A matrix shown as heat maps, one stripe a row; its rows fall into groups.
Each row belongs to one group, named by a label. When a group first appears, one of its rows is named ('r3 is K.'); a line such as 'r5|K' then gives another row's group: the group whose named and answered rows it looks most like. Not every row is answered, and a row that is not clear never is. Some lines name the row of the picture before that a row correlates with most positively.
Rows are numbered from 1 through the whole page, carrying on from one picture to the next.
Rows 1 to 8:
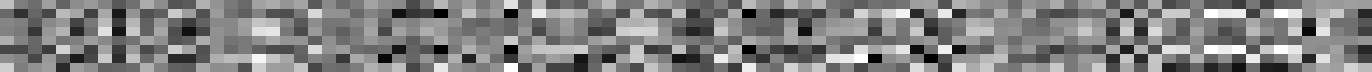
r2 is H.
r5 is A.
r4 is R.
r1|A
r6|H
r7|R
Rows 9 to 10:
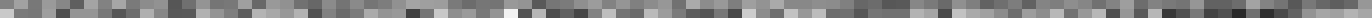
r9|A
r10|A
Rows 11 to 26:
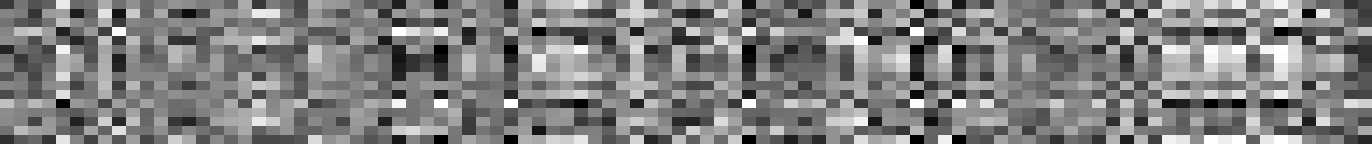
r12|R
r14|A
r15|R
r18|H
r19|H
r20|R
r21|H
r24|R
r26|H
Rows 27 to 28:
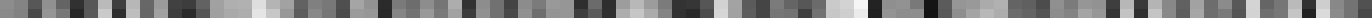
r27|R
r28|R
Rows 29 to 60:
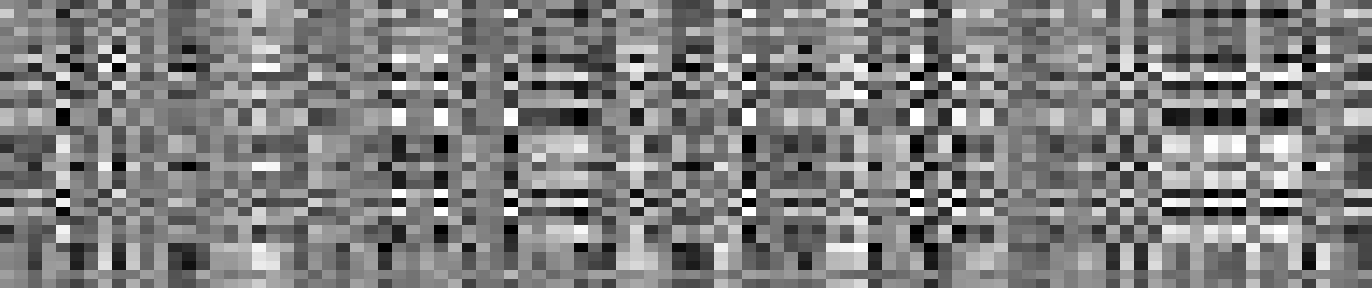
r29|R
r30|A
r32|A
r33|R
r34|R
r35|A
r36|R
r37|H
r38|A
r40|H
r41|A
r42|A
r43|R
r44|H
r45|H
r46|H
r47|R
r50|A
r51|H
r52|A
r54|H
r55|H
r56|R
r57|R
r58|R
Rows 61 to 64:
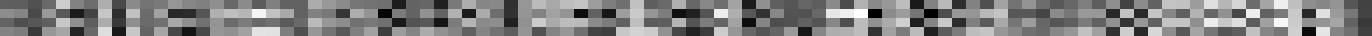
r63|H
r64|R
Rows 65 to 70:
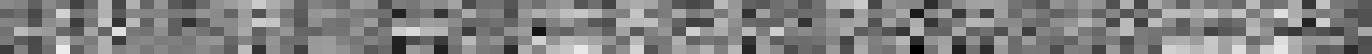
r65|R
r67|R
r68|A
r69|H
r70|H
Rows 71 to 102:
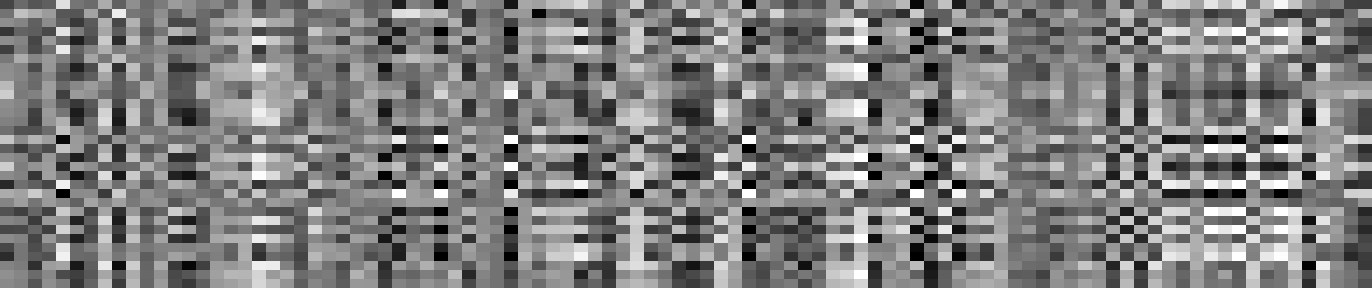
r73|R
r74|H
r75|R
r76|H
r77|A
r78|R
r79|R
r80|A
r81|A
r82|R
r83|R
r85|H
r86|A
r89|A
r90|R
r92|A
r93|A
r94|H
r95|R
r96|H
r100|R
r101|R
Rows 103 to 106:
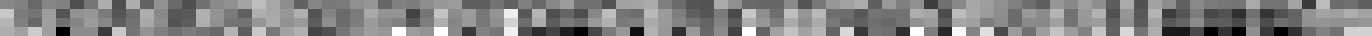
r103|R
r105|A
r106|A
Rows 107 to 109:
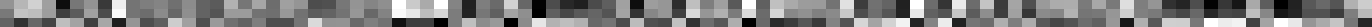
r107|A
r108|A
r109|H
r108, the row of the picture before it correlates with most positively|106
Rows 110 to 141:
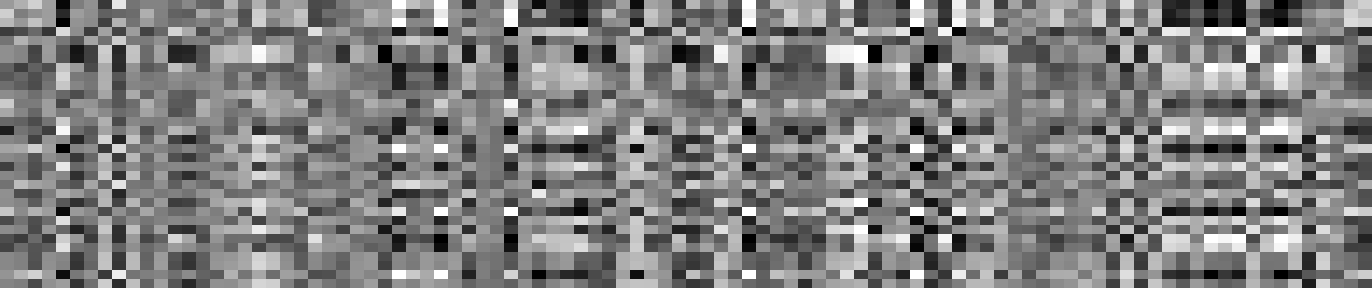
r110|A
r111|A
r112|A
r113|H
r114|A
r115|R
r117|H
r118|H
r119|H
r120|R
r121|A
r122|A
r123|H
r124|H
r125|R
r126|A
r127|R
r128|H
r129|R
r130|A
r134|H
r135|R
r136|H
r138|R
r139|R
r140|A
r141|R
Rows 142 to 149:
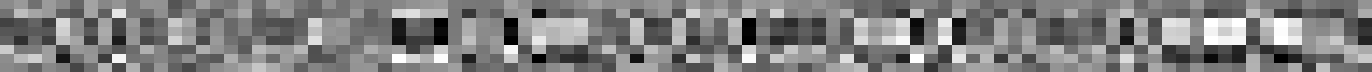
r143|A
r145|H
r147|A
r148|A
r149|R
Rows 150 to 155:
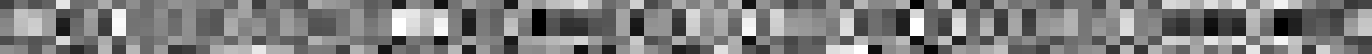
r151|A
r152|A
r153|A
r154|H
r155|R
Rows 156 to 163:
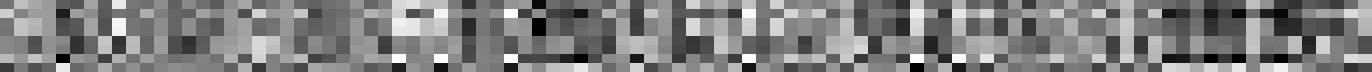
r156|A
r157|A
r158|A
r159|A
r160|R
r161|R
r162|A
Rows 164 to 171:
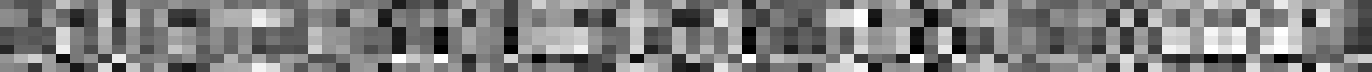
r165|R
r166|R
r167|H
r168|H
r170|A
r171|R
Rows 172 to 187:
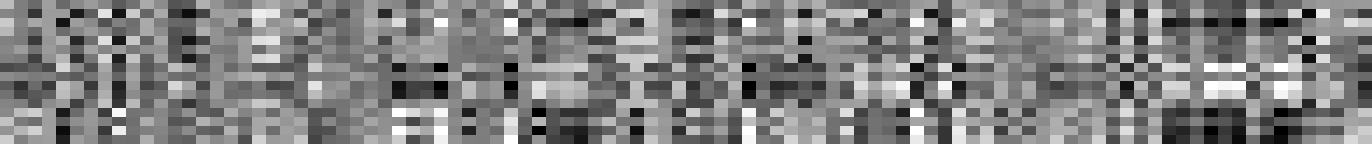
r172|A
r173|R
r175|A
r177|A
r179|H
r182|H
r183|R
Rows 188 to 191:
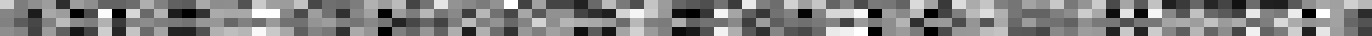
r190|H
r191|R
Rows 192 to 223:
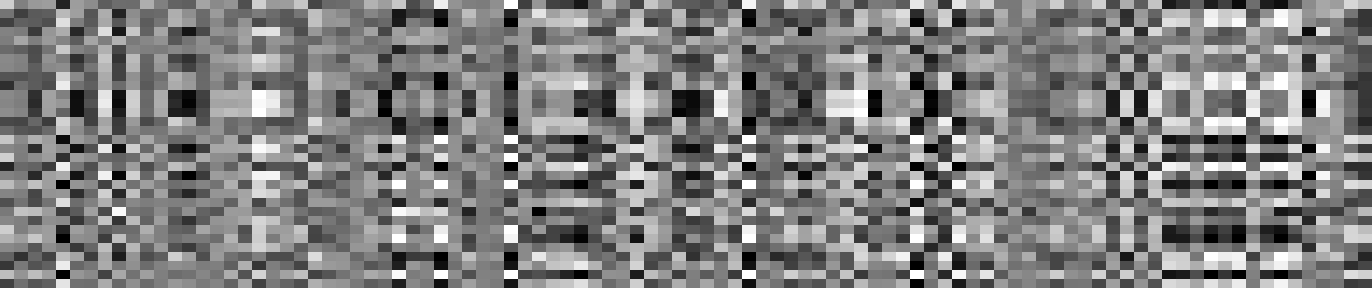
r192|A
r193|H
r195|R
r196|A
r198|R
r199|R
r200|H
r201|H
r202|R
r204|R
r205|H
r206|H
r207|A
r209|A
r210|H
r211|R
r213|R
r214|H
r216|R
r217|A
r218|A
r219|R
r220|H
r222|A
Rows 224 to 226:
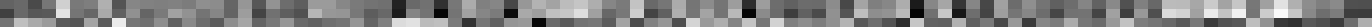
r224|H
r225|H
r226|A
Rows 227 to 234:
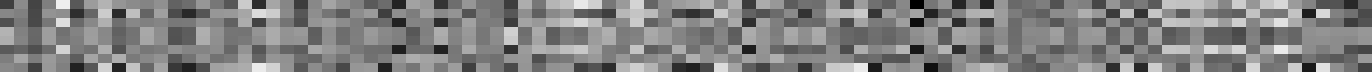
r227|H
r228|R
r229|H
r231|A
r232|H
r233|A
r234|R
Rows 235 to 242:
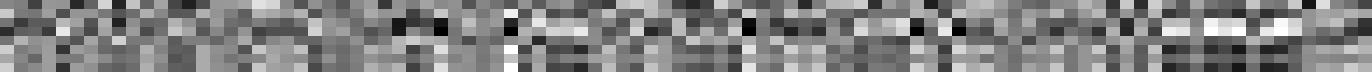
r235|R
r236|A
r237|H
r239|A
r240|A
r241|A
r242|A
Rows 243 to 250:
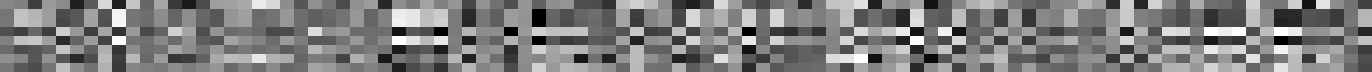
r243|R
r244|A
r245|A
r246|H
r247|A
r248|H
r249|R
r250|H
